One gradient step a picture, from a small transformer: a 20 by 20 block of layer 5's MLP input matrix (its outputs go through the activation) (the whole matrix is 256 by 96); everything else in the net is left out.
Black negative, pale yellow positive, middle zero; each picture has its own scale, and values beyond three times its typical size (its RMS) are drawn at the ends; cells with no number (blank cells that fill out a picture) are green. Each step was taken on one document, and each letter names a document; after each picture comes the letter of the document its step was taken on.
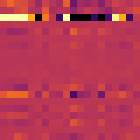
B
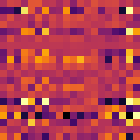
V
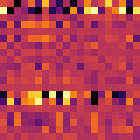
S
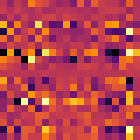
V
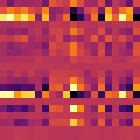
B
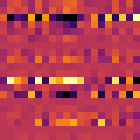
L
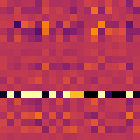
S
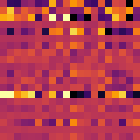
B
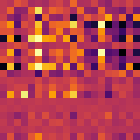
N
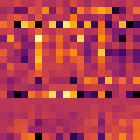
N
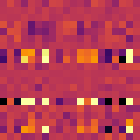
V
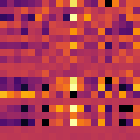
B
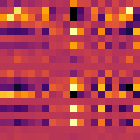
B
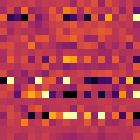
L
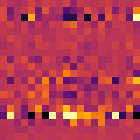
L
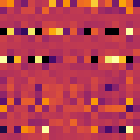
V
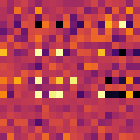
N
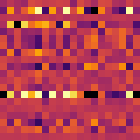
S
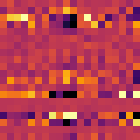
L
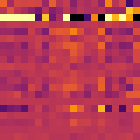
B
